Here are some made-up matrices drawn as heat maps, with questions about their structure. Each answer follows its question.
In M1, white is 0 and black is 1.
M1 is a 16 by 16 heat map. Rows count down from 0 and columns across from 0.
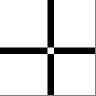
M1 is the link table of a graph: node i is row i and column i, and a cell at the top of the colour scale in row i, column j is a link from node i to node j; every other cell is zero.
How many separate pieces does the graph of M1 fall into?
1
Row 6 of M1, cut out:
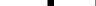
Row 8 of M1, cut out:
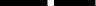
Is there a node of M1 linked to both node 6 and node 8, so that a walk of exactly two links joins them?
no
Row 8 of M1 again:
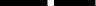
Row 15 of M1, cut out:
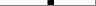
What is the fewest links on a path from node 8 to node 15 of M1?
1
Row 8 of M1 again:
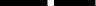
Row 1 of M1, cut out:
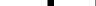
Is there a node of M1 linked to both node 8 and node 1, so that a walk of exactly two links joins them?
no
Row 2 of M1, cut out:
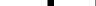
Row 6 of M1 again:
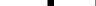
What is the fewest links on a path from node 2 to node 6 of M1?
2
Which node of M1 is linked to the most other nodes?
node 8
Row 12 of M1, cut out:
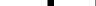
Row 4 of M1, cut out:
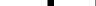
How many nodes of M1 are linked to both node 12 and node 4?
1
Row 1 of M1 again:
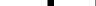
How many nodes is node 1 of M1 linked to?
1
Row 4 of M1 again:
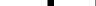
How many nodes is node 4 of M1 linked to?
1
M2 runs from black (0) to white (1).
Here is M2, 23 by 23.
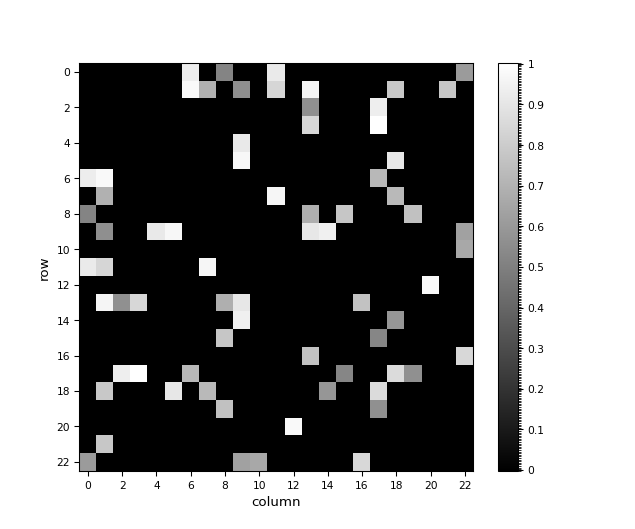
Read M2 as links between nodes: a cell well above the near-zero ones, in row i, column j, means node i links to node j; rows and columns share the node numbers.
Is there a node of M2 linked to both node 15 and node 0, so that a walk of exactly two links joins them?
yes
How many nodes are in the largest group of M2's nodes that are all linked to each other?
3
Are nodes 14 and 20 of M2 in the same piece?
no
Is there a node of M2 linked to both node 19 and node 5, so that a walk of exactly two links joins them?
no
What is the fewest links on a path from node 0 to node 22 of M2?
1
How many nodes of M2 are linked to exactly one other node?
5
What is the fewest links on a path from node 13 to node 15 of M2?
2
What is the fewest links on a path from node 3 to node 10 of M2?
4
